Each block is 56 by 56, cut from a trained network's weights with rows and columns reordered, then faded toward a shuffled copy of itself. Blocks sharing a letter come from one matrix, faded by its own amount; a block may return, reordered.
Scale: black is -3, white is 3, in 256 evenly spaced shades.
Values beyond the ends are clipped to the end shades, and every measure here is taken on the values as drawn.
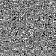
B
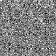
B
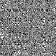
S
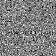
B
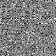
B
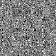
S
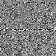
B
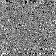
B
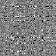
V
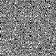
S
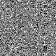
S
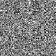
V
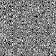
S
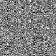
V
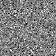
B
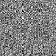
V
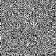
V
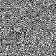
B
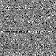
B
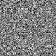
S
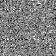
B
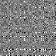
V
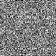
S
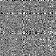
V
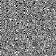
S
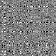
V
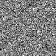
S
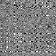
V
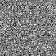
S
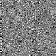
S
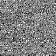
B
